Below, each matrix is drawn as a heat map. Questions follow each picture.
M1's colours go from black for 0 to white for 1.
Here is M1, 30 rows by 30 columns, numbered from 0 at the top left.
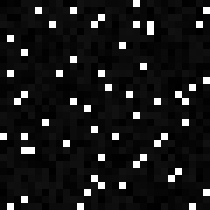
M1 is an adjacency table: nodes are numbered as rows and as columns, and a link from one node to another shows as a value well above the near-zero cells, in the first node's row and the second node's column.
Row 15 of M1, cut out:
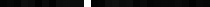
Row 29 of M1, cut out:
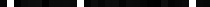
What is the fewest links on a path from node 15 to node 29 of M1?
3
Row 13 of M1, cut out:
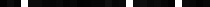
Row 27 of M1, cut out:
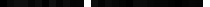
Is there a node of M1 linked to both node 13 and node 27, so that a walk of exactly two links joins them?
no
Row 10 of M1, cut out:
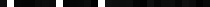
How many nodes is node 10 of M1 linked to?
3
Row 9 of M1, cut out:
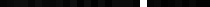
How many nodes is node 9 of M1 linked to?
1
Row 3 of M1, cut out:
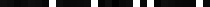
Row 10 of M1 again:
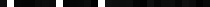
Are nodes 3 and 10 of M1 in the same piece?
no
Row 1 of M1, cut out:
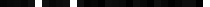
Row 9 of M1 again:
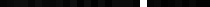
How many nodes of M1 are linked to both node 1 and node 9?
0
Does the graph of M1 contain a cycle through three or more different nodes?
no
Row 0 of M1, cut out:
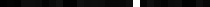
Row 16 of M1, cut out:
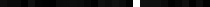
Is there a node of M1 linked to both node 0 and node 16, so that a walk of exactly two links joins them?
yes
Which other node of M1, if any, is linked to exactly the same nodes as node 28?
node 7
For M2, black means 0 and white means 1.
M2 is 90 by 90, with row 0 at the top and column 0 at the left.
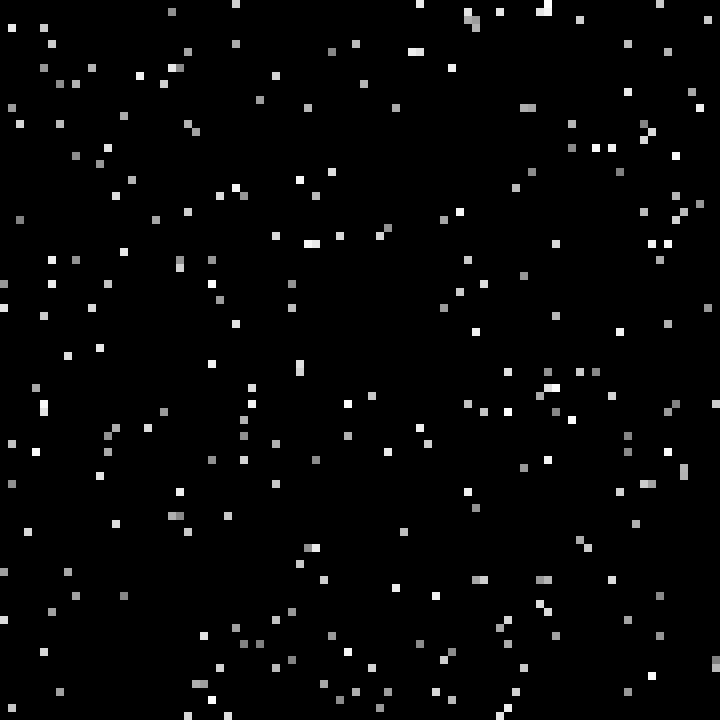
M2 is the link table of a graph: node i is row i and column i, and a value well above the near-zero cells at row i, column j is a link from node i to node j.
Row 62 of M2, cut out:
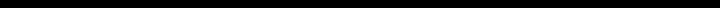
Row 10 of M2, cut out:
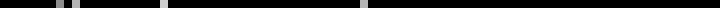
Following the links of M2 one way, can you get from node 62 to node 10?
no
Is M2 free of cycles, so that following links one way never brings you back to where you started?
no
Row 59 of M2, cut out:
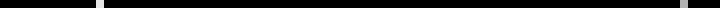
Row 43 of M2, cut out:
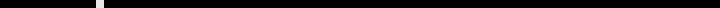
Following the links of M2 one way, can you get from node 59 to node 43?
yes
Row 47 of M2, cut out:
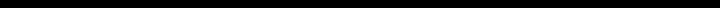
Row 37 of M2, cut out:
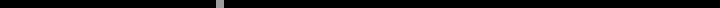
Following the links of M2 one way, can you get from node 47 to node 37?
no
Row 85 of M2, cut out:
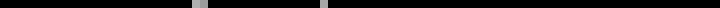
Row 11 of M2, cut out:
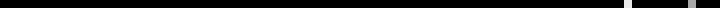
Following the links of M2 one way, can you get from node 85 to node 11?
yes
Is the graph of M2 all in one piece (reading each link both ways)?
yes
